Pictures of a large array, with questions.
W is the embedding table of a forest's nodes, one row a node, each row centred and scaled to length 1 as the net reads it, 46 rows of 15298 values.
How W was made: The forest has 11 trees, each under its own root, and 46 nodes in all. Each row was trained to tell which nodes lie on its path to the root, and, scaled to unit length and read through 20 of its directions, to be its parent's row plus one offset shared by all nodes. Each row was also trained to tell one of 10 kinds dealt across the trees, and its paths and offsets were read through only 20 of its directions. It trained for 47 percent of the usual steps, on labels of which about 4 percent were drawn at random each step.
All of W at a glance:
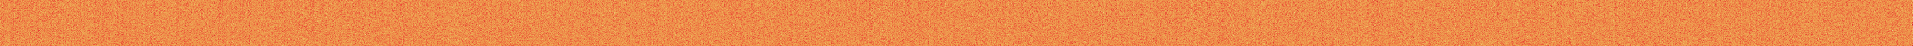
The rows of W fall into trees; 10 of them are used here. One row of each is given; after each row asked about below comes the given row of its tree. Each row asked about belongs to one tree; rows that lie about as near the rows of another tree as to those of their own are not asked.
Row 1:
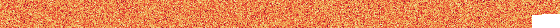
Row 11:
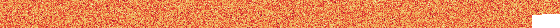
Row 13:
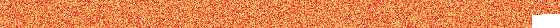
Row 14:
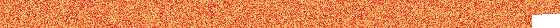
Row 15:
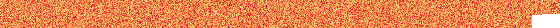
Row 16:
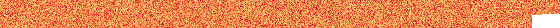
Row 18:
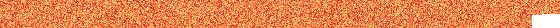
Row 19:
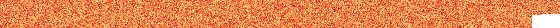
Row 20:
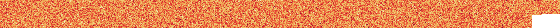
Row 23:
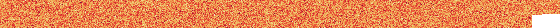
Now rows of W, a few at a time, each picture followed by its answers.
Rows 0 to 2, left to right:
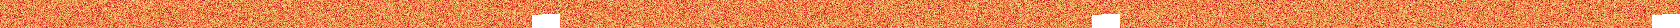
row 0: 13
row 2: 18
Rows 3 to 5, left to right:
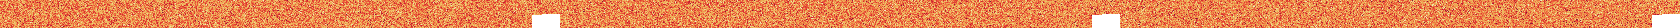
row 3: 20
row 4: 14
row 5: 14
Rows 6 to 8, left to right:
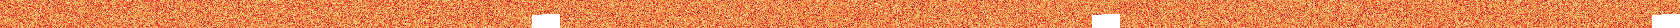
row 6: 19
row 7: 23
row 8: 20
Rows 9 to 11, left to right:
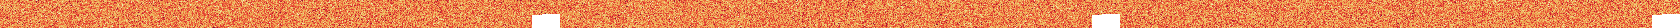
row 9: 13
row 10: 1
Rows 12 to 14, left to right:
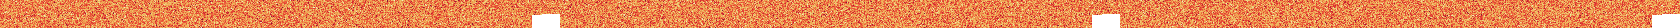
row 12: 13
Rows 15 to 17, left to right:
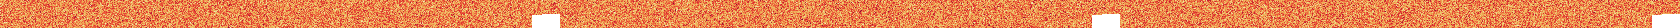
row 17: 13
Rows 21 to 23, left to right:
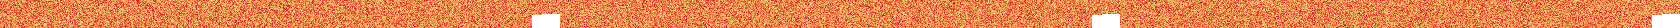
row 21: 20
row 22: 18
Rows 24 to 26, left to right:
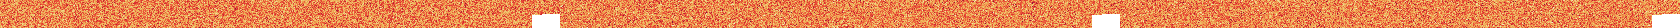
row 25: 15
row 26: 20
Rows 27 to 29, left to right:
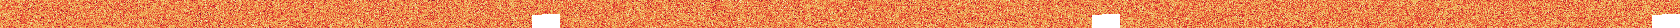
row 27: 1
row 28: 19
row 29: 23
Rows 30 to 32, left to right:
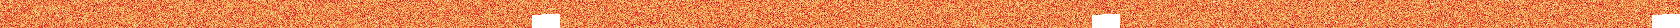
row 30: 11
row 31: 13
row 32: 18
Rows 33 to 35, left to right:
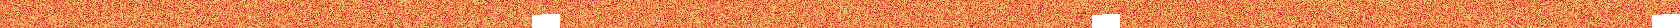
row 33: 19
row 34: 18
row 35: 20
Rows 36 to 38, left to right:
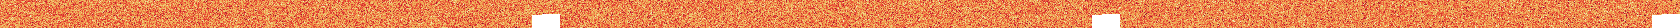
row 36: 23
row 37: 11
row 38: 1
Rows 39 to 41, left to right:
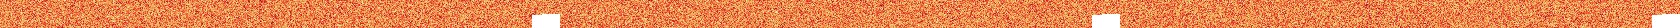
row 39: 14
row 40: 11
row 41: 15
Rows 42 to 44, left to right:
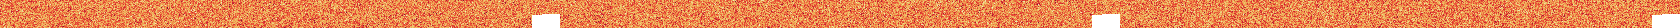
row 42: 23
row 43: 15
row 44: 18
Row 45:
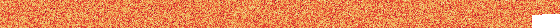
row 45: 16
